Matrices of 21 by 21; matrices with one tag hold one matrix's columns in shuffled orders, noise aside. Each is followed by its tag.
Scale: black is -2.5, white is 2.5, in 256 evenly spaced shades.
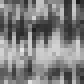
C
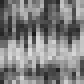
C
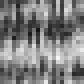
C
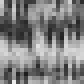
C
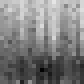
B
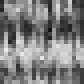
C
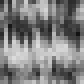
C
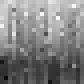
B
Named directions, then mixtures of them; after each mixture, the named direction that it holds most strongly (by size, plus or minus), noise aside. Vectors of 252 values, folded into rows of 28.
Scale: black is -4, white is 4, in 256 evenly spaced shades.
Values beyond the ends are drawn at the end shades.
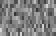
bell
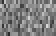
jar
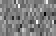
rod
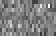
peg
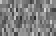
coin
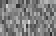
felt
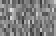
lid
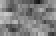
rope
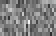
felt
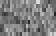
felt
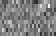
peg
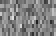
coin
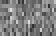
lid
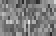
felt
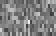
felt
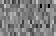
jar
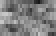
rope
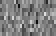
rod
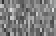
lid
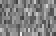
bell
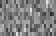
felt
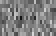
coin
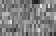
peg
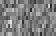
peg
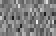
rod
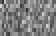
jar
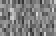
lid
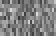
lid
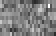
peg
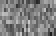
felt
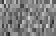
jar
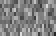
bell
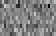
felt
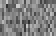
felt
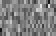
bell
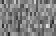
jar
